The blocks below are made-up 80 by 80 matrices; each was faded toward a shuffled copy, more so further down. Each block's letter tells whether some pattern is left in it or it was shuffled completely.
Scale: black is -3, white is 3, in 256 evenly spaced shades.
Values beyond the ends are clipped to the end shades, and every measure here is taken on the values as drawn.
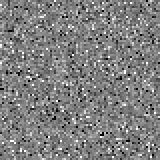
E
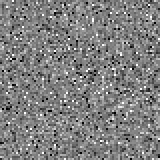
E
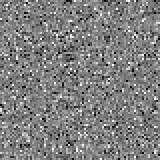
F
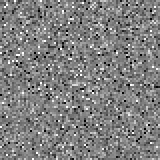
E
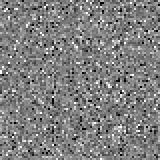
F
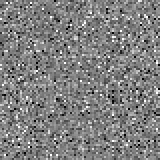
F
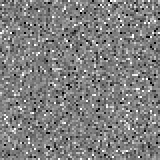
E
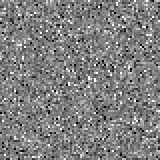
E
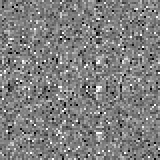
F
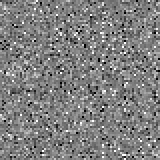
F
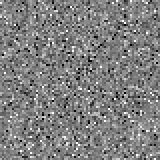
F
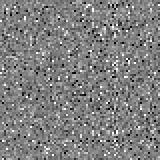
F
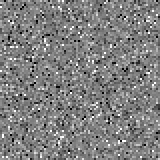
E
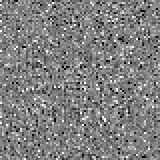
F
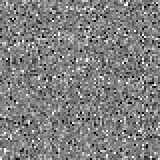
F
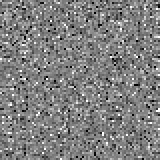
F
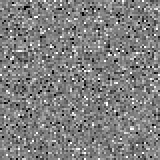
F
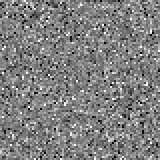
E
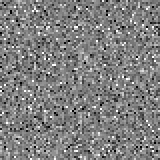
F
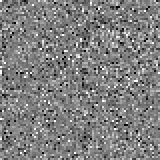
F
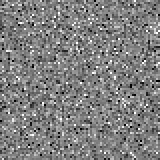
E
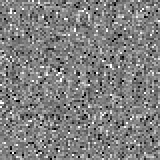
F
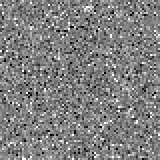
E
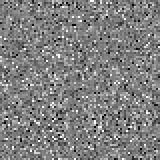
F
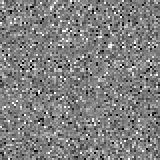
F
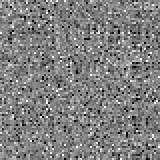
F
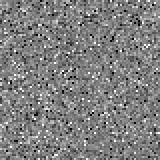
E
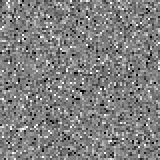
E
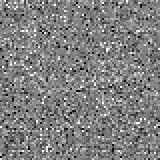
F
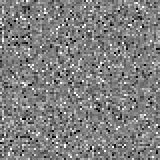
F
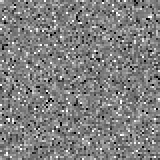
E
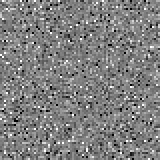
F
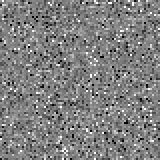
E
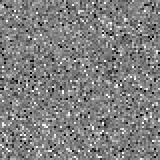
E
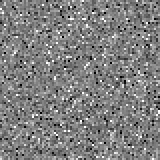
E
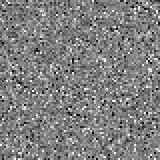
E
